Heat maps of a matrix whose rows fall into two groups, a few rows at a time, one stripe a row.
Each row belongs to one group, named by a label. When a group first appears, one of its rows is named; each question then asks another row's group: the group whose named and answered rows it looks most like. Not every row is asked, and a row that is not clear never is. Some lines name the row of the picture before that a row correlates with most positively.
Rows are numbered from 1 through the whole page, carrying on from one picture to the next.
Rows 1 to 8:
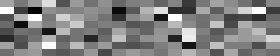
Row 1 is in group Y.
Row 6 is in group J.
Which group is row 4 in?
Y
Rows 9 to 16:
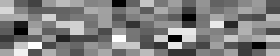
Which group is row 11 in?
Y
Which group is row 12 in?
Y
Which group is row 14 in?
J
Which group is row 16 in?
Y
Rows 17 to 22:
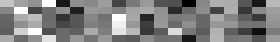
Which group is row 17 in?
Y
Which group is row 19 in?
J
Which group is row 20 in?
J
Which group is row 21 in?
J
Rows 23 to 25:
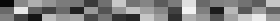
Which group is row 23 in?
J
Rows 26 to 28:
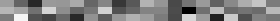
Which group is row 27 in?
Y
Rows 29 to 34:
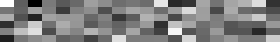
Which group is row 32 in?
J
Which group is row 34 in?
J
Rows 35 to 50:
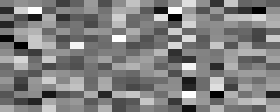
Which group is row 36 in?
J
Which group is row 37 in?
J
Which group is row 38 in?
J
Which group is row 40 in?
J
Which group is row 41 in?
Y
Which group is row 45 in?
J
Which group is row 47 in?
Y
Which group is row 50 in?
Y
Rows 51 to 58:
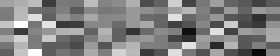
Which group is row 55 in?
Y
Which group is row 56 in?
Y
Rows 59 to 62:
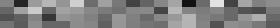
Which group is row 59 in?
Y
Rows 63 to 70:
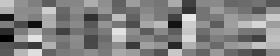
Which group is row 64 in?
Y
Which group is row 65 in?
J
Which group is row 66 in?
J
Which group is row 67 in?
J
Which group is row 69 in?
J
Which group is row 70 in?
J
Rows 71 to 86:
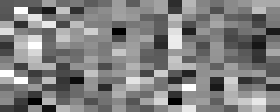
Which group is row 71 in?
J
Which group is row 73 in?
J
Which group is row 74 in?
Y
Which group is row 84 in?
J
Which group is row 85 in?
J
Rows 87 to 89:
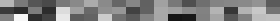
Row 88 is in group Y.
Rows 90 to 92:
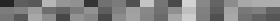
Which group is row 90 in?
J
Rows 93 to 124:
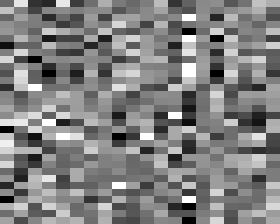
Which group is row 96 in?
J
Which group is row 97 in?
Y
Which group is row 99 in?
J
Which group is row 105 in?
J
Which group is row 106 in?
Y
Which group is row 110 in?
Y
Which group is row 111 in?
J
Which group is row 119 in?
J
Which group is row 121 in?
J
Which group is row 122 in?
Y
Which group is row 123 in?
Y
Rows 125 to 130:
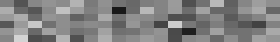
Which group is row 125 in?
Y
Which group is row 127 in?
Y
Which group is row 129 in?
Y
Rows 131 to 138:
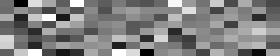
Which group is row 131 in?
Y
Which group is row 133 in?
Y
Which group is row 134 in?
Y
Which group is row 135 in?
J
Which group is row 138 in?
J
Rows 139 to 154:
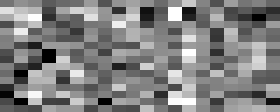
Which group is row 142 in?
J
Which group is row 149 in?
Y
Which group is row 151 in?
J
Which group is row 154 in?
J
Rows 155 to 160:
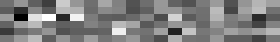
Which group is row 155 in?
Y
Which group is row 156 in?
Y
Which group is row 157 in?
Y
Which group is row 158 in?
J
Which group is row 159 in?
J
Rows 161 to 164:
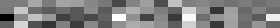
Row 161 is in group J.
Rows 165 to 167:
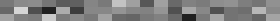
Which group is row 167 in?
Y
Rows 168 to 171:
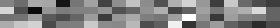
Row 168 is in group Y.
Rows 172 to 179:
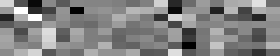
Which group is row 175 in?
J
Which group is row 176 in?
Y
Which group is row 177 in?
Y
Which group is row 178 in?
Y
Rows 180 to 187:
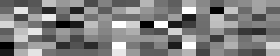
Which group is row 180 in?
J
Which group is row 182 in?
Y
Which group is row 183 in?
J
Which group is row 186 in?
J
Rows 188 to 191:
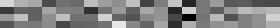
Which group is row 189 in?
J
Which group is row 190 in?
Y
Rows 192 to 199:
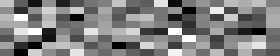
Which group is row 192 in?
J
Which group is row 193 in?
Y
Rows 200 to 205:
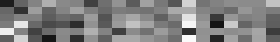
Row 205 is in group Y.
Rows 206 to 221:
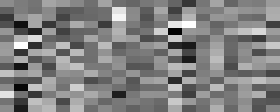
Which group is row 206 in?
Y
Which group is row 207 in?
J
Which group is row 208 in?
J
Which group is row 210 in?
J
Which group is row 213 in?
Y
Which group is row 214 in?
Y
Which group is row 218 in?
Y
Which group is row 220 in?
Y
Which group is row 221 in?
Y
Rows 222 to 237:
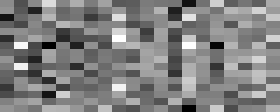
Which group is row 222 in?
Y
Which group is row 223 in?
J
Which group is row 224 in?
J
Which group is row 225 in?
Y
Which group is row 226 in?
J
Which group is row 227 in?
J
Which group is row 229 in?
J
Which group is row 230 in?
J
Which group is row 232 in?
J
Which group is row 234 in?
J
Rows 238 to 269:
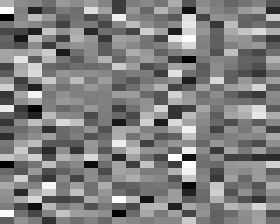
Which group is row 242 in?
J
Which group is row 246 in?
Y
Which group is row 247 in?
J
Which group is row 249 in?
Y
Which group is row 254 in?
J
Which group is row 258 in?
J
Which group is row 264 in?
Y
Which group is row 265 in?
Y
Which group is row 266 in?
J
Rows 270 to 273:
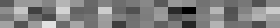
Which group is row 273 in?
Y
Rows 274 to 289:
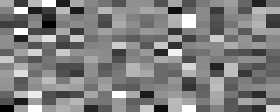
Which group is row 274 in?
Y
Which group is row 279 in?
Y
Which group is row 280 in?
J
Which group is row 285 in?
Y
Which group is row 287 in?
J
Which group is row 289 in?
J
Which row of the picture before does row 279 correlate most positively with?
273
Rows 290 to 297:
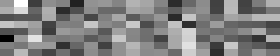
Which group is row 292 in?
J
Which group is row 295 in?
J
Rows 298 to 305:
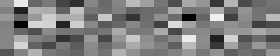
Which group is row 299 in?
Y
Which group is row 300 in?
Y
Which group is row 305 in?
J
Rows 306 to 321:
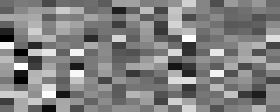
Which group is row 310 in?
J
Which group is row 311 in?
J
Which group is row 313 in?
Y
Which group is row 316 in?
Y
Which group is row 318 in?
Y
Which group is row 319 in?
Y
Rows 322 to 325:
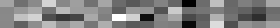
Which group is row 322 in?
Y
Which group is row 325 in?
Y
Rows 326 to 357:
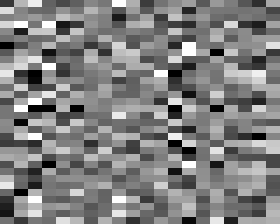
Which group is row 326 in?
J
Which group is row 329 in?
Y
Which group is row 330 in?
Y
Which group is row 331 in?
Y
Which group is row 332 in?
J
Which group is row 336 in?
J
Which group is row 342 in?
J
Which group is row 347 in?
Y
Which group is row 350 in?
J
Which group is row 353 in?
Y
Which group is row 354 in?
J
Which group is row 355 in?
J
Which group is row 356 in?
J
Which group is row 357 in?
Y
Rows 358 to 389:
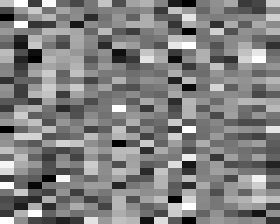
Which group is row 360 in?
J
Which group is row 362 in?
Y
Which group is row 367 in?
Y
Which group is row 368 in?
Y
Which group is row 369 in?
J
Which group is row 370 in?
Y
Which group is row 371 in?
Y
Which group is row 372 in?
J
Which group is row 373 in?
J
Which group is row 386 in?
J
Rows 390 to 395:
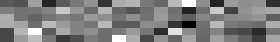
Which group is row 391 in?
Y
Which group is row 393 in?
Y
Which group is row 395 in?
J
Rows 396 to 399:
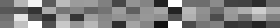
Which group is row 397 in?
J
